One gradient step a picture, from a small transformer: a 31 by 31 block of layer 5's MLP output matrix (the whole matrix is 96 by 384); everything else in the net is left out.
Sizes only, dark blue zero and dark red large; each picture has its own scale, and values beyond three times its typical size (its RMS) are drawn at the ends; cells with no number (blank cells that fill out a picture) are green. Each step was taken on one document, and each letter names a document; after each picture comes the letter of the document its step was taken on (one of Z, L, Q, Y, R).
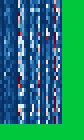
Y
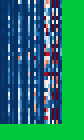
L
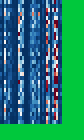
Y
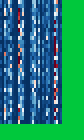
Y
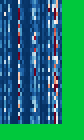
Y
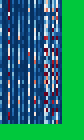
L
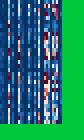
L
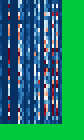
L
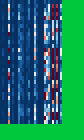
L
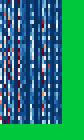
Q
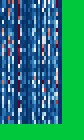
Q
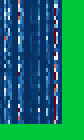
Y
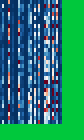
L
